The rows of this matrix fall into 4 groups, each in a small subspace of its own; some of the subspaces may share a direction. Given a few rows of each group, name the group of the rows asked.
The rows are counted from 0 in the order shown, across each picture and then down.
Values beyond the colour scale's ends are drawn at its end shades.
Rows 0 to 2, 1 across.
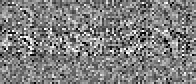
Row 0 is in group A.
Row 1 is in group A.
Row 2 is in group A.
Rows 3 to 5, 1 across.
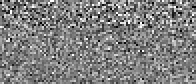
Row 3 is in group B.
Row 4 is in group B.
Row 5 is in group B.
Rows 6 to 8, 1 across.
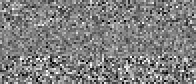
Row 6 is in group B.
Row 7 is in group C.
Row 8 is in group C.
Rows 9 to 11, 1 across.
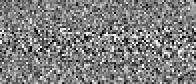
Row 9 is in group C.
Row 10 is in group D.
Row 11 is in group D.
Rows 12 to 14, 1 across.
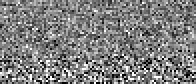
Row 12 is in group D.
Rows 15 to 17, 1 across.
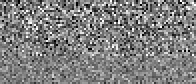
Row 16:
C
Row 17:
A
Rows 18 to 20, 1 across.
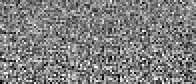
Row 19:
D
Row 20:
D
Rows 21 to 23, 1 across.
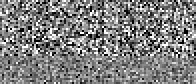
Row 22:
C
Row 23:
B
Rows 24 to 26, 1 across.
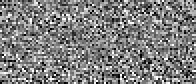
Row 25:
B
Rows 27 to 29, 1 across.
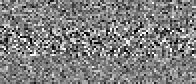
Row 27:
B
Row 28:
A
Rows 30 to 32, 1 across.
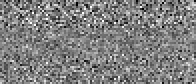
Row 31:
C
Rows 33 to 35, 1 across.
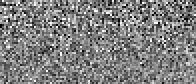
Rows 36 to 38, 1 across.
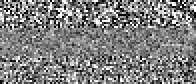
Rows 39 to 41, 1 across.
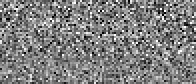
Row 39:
B
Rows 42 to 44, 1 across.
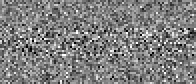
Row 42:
D
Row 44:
B
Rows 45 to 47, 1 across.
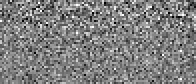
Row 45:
C
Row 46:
D
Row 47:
C
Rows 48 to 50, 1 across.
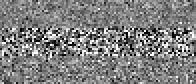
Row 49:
C
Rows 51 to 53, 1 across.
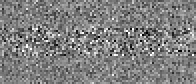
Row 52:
C
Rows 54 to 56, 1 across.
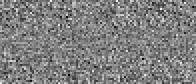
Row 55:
B
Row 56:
A
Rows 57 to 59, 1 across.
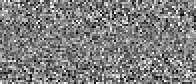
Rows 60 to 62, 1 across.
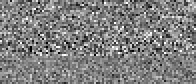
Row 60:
C
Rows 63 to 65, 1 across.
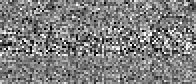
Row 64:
A
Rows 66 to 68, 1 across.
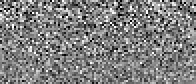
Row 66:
B
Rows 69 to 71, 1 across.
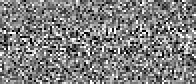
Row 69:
A
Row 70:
A
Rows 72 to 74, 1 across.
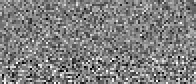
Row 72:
A
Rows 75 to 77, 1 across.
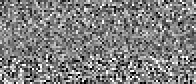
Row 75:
D
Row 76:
C
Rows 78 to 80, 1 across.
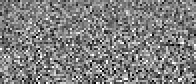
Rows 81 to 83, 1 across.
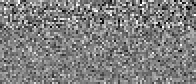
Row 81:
A
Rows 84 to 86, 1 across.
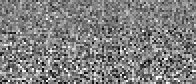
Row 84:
C
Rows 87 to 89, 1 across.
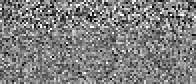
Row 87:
C
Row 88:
B
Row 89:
B
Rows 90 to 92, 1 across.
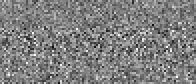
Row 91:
A
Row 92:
B
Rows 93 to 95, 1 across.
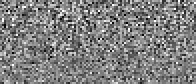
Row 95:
B
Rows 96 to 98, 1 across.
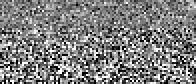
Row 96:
C
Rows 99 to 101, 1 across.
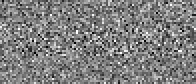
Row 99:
D
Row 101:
A
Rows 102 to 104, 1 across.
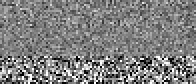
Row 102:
A
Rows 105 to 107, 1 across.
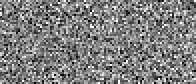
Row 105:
C
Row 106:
D
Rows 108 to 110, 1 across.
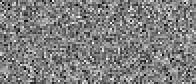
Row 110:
A
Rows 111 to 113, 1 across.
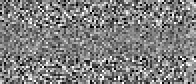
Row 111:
C
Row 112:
D
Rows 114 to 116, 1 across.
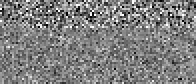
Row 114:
C
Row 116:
C
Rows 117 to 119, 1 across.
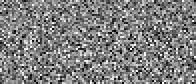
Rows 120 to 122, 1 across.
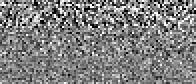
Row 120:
D
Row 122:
D
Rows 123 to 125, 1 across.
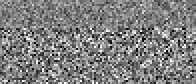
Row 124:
A
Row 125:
D
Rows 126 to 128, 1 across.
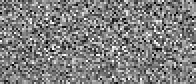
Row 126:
A
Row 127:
A
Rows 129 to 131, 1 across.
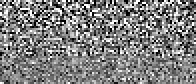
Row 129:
A
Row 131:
B
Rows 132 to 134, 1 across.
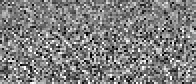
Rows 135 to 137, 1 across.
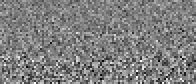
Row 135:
A
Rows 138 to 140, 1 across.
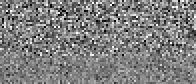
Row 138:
B
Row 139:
C
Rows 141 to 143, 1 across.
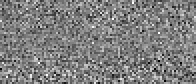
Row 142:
A
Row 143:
D
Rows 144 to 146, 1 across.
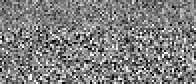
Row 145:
C
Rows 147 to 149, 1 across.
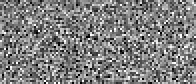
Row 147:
A
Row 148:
D
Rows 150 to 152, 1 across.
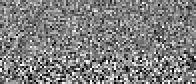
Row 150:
D
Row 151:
B
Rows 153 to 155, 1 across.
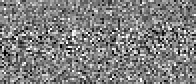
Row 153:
A
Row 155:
B
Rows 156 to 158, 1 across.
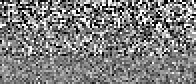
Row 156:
D
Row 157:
A
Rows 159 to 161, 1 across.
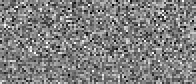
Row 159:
B
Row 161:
D
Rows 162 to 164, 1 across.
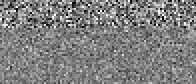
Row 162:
B
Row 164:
B
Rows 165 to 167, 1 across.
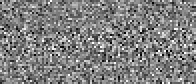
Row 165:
B
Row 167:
D
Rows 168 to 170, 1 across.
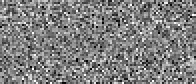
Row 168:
D
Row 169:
A
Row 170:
C
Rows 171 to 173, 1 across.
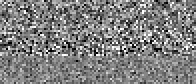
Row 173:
B
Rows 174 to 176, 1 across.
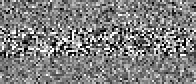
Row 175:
B
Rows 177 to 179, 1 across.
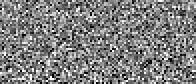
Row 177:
C
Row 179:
D
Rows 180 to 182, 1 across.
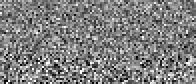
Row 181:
D
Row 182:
D
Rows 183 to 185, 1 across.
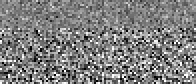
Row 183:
C
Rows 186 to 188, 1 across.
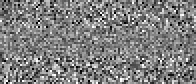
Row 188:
D
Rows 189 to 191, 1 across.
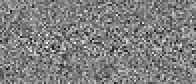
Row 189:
B
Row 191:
B
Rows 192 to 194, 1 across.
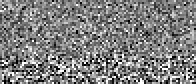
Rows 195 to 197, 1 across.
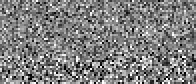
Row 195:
C
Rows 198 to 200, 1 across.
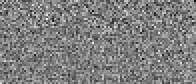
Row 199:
A
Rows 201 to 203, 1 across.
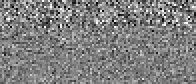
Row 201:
B
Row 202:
B
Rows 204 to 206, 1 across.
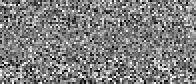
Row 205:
C
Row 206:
B
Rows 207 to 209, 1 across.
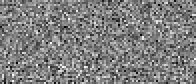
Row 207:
D
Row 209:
B
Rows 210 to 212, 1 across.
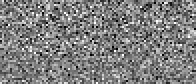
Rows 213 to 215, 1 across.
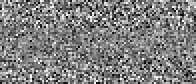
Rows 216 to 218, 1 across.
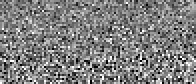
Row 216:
C
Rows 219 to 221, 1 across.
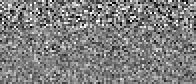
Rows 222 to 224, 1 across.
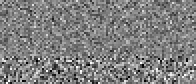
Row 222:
A
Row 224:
D
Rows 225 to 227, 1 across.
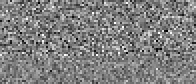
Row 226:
D
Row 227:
D
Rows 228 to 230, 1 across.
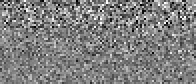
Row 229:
C
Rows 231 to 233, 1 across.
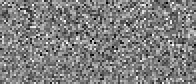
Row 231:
A
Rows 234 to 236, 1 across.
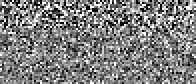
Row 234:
D
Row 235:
A
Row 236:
C
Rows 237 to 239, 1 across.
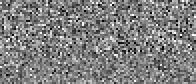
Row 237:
B
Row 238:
B
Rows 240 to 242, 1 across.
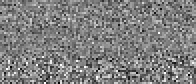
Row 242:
B
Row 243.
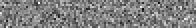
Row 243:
D
